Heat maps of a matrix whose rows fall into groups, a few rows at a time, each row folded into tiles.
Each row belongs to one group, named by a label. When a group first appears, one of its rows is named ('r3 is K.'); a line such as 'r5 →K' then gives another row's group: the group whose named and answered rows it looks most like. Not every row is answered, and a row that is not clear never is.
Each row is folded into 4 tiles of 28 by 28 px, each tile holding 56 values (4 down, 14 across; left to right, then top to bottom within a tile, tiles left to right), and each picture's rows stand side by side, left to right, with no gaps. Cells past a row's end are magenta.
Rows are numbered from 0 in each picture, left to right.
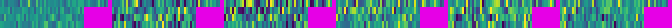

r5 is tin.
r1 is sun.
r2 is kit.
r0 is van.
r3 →van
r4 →tin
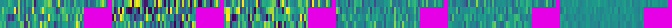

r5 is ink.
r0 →tin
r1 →kit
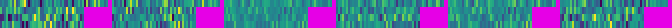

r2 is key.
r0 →sun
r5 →sun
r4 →key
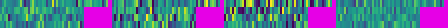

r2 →kit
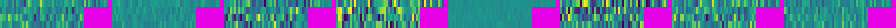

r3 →tin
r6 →key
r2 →sun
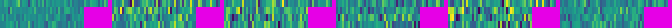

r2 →tin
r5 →sun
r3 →sun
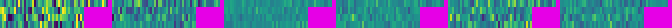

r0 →tin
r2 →key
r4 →key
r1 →kit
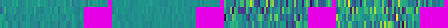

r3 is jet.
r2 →kit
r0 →ink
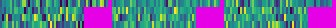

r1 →tin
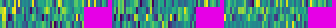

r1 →sun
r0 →tin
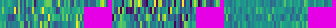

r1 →kit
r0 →tin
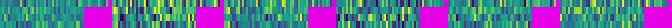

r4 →van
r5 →van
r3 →sun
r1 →tin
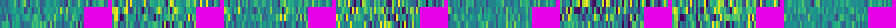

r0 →sun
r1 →tin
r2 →tin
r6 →tin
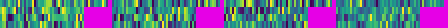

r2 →kit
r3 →sun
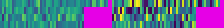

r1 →kit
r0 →sun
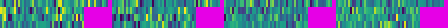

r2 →kit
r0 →tin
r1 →sun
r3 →jet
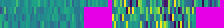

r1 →jet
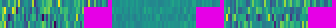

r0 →tin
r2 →key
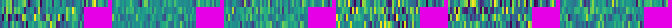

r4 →kit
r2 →van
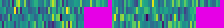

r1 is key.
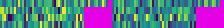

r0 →tin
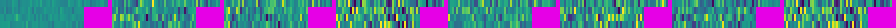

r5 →tin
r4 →van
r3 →jet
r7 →jet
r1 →key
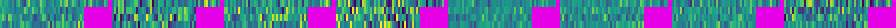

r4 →sun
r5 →key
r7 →kit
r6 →van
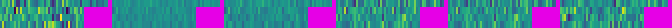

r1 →ink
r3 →van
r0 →jet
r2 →ink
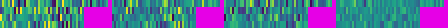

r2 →kit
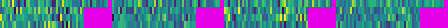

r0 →jet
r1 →kit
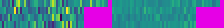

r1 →key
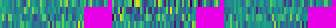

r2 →sun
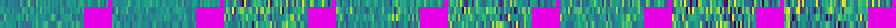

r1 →ink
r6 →jet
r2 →van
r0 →van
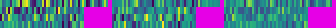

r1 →sun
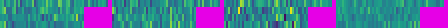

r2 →ink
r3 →key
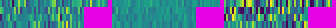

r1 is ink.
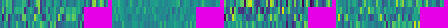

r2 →kit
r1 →key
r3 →key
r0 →sun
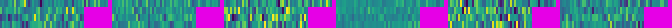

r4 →jet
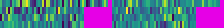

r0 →kit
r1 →ink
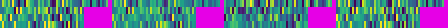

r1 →jet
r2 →kit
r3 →jet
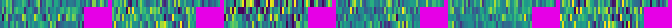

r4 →tin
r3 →ink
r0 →sun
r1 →jet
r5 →jet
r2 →kit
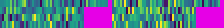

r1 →jet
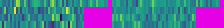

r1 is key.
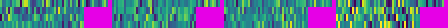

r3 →jet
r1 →sun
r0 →kit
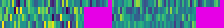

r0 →jet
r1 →kit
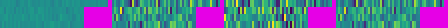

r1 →van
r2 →jet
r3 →van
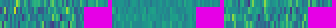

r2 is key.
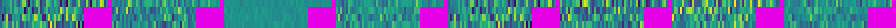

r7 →van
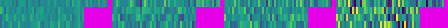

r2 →van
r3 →jet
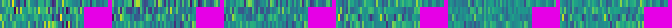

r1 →kit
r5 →key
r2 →kit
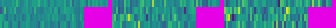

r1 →key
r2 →tin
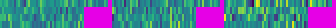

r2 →van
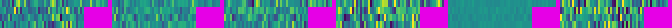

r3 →tin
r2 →van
